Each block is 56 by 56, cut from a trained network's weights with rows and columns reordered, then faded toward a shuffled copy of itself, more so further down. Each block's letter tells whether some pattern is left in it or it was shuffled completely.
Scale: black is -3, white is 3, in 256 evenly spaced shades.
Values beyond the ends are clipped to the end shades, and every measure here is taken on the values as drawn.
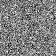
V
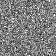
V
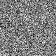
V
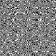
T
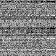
T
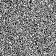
V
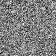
V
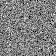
V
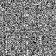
T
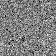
V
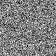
V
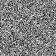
V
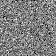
V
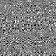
T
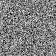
V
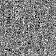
T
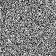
V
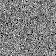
V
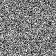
V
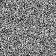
V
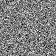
V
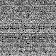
T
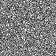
V
